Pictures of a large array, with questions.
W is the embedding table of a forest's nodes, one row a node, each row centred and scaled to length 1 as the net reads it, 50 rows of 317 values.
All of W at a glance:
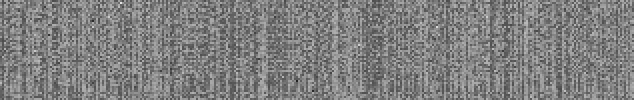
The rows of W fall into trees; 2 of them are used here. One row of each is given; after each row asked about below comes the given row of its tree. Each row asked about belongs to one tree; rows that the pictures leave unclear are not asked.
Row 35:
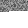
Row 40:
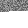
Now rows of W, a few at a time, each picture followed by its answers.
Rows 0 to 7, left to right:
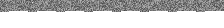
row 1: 35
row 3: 40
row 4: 35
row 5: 35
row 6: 40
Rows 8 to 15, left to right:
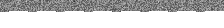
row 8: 35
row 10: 40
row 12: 35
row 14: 40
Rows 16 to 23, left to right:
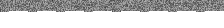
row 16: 40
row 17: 35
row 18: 40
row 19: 40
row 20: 35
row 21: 40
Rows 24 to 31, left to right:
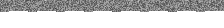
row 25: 35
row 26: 40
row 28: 35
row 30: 35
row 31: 40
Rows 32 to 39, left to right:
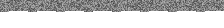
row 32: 40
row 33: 35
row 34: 40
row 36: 40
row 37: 40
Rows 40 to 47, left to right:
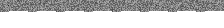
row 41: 40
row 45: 40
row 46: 35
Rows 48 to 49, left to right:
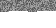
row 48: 40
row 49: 35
